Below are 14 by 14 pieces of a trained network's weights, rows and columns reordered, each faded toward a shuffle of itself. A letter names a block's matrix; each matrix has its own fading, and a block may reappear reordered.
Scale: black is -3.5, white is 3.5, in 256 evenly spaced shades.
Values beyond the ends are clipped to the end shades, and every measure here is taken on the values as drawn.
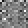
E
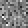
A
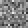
E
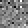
A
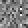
E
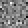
A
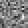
E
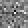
A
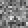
E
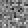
A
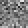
A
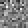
A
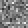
A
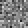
A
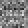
E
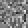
E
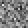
A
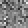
A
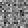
A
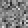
A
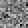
A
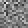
E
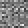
E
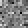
E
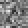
E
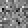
A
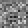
E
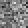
A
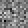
E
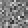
A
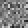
E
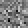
A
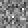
A
